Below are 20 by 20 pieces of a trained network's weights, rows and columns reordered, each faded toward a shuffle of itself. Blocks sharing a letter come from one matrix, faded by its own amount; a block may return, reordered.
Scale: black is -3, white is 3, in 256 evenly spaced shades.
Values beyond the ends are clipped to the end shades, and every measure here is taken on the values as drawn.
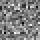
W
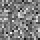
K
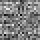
W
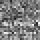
W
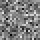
K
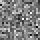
K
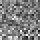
W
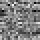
W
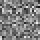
W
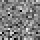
W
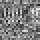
W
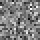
K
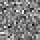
K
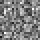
W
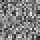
W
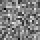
K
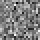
K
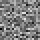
W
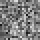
K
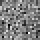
K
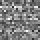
W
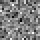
K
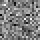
K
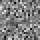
K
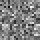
W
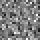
K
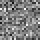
W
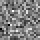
K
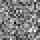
K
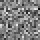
W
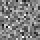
K
